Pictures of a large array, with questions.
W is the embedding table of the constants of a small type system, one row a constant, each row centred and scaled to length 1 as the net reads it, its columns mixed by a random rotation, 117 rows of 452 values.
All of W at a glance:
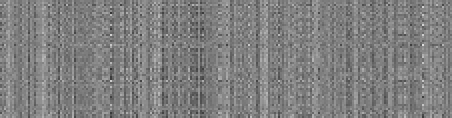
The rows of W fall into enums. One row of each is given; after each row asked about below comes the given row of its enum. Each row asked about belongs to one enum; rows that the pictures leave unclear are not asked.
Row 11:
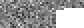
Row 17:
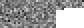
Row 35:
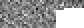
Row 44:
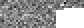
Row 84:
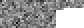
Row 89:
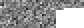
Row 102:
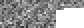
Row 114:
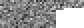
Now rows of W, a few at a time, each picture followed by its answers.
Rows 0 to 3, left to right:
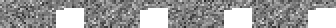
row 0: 11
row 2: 114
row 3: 102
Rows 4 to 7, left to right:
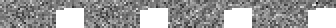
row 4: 11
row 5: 11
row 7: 44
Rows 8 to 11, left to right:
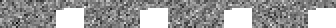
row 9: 89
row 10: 102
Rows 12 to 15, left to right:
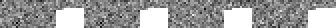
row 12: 84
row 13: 84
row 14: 35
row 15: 102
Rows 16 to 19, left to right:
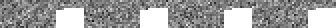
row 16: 102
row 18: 11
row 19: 89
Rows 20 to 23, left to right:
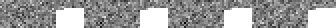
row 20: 11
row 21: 84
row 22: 84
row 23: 102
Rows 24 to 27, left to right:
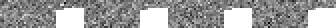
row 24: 44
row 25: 102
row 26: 11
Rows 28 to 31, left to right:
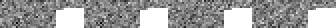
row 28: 84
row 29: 84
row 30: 114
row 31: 102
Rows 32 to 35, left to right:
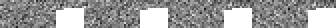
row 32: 114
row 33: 89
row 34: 35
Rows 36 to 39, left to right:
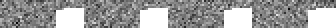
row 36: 84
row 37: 102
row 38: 114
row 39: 35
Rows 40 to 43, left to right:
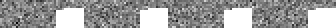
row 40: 84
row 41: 11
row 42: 17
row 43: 89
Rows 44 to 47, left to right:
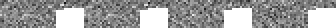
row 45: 44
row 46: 35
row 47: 11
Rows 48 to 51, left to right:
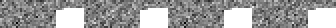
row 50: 84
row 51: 89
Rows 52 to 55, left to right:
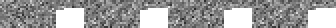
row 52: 11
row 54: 89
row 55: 102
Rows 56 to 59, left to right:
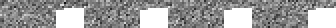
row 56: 44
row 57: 89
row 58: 89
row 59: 114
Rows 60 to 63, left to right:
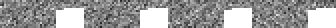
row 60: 89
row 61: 114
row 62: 102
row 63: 35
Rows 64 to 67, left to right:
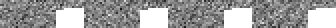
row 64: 114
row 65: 35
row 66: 114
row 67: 102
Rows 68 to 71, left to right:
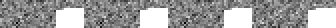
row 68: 84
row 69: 84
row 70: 84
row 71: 102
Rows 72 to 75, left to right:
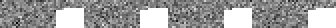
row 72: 84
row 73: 11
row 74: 17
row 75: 114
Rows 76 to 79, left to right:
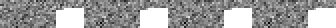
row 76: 114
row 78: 84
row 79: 84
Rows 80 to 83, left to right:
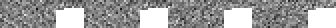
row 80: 35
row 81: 35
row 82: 89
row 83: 114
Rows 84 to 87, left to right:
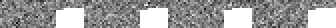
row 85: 44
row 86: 35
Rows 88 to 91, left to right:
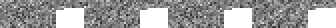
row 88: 11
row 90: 11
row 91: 102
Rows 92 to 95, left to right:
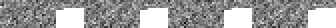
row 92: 89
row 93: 102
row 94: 84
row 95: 102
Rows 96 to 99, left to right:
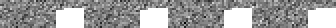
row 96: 114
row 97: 114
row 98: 84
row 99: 89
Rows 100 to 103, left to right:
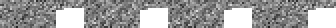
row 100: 114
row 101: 102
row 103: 114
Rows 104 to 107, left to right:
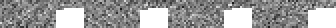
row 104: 102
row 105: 35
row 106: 44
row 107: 114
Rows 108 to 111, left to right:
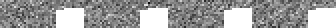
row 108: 11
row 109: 44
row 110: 114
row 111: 102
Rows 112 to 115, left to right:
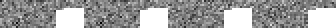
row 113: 84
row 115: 11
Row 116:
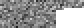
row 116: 114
